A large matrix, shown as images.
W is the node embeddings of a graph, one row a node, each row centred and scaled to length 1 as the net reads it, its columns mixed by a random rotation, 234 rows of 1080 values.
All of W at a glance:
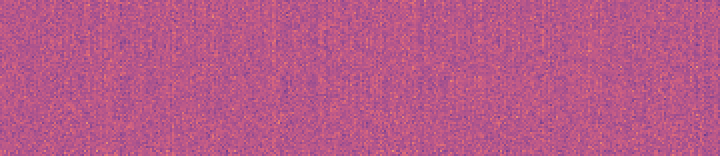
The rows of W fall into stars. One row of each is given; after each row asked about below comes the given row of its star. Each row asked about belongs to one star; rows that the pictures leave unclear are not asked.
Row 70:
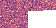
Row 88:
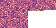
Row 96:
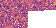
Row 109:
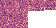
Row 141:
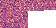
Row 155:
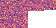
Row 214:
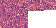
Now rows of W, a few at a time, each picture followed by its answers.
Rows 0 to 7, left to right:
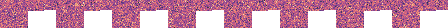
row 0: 155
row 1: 214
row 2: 214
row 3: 88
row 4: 70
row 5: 88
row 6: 141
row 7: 214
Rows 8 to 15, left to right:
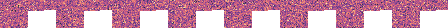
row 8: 214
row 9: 155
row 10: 70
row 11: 141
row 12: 109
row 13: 141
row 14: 141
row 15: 88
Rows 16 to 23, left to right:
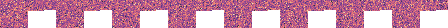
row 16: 141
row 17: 155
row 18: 70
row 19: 214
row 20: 70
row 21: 141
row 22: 141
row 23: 214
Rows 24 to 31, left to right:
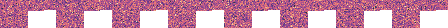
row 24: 70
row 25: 109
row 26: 70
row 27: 88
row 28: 109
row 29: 141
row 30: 88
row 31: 88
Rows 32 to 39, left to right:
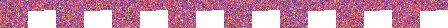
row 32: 214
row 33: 214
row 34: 109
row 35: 141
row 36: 155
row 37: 96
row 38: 109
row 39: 109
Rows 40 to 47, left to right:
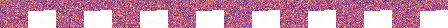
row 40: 109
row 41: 96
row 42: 88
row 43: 214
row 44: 96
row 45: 155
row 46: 214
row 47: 70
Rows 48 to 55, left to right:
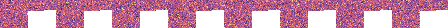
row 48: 70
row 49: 141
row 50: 155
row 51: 70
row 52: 109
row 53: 109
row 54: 155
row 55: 96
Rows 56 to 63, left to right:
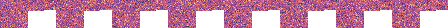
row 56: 155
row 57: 88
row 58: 214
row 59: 155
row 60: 155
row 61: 141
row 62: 155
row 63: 214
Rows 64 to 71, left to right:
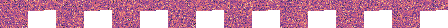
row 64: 96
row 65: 155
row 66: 141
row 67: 96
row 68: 70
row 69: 141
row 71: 141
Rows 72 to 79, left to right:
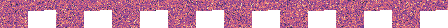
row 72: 155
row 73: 70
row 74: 155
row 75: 109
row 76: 70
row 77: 141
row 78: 109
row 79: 109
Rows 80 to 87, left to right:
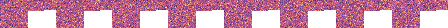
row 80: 88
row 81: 109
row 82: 214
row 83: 70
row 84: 96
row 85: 214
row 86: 88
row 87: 155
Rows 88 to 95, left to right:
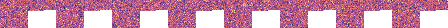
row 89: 96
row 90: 96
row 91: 155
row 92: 214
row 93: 88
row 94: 88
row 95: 141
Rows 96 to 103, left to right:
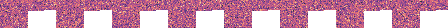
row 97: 214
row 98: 141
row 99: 88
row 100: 88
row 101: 88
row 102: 141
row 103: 109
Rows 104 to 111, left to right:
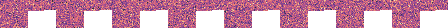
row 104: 70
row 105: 88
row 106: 70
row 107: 96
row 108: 70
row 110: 88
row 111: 109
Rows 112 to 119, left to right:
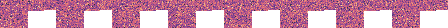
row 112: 109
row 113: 88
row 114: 141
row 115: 141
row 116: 109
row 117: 141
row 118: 141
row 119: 155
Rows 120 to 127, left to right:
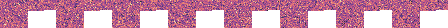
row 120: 109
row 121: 96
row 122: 109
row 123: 109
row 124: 155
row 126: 155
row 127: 109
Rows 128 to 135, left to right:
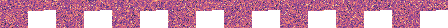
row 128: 141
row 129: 214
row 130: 109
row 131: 141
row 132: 155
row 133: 70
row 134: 155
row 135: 70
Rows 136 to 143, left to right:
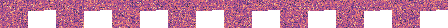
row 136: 70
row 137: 96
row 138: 109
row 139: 96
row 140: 214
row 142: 88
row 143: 109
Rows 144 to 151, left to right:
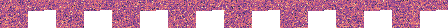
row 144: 109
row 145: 109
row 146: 70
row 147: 155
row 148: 96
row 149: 155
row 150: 109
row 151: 88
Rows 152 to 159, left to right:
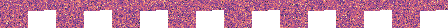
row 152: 214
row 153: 70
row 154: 109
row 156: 141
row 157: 155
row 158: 88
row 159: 70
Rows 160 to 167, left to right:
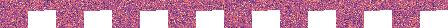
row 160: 141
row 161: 155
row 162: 88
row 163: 155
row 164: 141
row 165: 96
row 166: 70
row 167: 155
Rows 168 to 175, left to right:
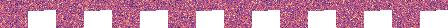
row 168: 88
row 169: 96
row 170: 96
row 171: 70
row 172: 88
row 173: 88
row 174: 155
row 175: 155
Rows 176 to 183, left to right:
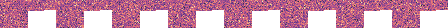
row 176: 96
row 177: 141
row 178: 88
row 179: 88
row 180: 96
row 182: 109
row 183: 109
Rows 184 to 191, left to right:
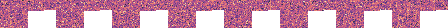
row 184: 109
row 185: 109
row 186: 70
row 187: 70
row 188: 88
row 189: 214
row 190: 70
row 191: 109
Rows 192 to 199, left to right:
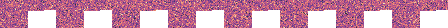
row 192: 88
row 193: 96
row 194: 70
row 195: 88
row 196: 141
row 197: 88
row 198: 70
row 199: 155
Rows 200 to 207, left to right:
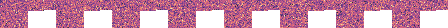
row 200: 155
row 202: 214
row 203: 96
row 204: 214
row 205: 155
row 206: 109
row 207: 88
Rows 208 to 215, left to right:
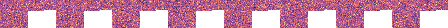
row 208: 70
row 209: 70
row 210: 141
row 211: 96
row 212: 70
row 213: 88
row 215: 214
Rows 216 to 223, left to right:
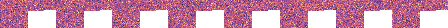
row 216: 88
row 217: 88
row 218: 96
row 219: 96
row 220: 214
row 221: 70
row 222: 88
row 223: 70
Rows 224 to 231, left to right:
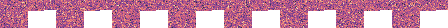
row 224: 141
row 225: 141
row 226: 141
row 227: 141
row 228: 109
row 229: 109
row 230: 155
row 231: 214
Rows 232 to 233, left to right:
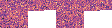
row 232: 141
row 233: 214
